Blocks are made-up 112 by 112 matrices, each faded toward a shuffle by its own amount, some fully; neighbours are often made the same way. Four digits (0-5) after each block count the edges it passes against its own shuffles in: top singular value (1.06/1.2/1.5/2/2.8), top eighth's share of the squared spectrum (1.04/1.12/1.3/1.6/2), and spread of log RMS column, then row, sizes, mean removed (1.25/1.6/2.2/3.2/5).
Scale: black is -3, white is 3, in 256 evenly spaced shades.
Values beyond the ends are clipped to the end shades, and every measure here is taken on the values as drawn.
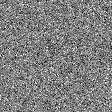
0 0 0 0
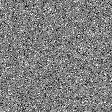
0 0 0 0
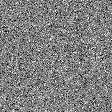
0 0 0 0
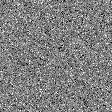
0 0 0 0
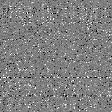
4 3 1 2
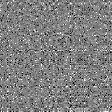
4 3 2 2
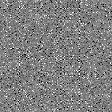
4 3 2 1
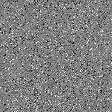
3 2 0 0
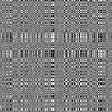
5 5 5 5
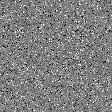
2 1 0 0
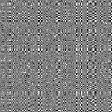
5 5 4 4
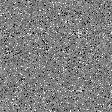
3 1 0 1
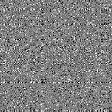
4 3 2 3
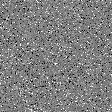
1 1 0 0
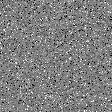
1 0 0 0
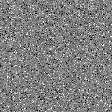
3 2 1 1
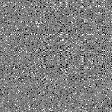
4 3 2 3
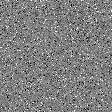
0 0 0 0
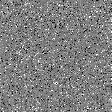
3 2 0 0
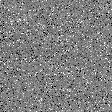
2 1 0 0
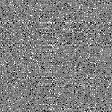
4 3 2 2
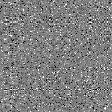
4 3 2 2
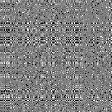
5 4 3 4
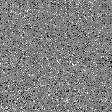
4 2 1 1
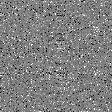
3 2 0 1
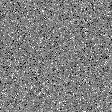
2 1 0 0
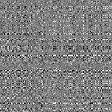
5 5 3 4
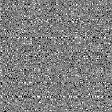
4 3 2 3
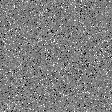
1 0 0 0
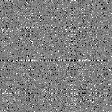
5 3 2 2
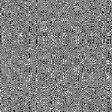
5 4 3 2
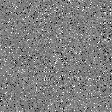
3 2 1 1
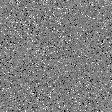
2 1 0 0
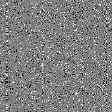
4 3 2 0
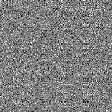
4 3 2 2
